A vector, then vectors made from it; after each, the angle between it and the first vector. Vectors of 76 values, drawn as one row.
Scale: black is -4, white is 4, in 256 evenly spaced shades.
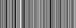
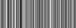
nearly opposite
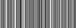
nearly opposite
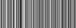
nearly opposite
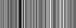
partly opposed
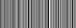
orthogonal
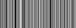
nearly parallel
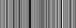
orthogonal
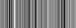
orthogonal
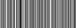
nearly opposite
